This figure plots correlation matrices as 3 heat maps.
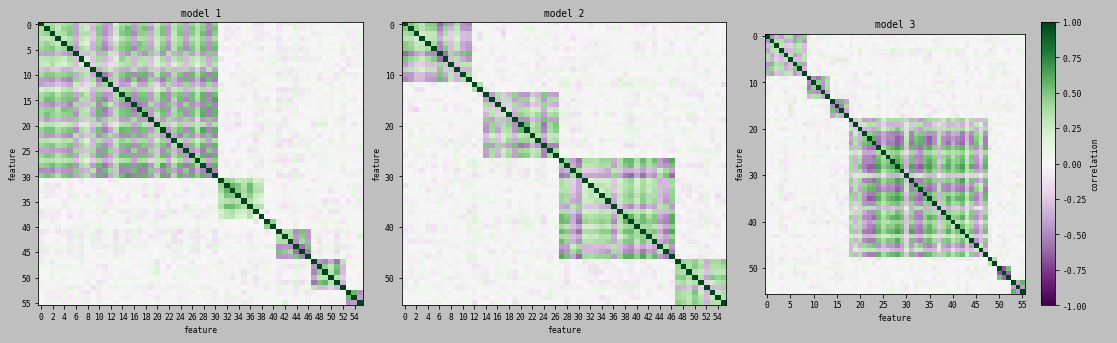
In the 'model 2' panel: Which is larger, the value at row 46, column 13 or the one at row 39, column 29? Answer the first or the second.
the first
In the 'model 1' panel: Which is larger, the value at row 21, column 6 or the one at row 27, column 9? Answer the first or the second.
the second
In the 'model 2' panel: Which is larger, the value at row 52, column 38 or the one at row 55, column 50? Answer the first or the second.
the second
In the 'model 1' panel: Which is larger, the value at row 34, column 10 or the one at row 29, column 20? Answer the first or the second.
the first
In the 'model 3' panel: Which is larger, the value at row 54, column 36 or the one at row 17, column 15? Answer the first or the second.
the second
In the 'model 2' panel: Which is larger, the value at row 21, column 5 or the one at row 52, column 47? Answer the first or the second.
the first
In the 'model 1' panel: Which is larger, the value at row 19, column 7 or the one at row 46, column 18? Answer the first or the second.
the second
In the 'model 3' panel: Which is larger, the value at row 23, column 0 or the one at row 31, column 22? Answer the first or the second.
the first
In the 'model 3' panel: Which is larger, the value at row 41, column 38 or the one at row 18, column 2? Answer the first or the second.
the first
